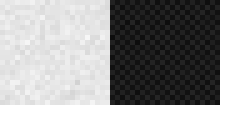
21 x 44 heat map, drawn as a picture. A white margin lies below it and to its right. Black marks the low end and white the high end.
The table splits into one row of 2 panels. Panel 1,1: very high, fine-grained, faint in contrast. Panel 1,2: very low, checkered, faint in contrast.
